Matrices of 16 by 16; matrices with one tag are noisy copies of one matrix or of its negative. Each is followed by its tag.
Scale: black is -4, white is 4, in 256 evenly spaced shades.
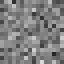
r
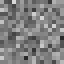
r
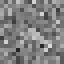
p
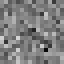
p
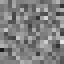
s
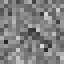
p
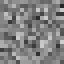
s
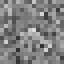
p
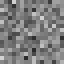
r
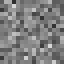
r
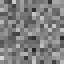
r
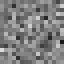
s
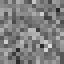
p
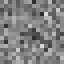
p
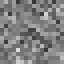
p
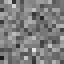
r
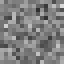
s
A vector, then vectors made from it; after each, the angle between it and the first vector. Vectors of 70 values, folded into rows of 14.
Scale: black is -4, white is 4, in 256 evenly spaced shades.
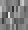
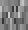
nearly parallel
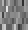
orthogonal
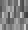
partly opposed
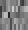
nearly opposite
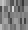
partly opposed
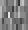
nearly parallel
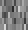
partly aligned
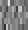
orthogonal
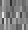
orthogonal
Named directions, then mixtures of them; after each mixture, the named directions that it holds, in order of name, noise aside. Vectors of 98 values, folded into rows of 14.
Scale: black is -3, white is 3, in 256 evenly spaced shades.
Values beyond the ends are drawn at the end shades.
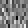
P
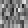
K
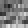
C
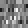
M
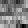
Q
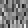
K, P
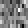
K, Q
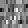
M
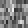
K, M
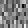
K, P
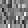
C, P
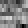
Q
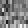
C, P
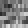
C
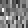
P, Q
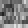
C, K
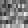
C, K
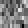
K, Q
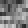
C, Q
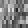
C, M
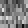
P, Q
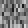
K, P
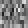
K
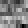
Q
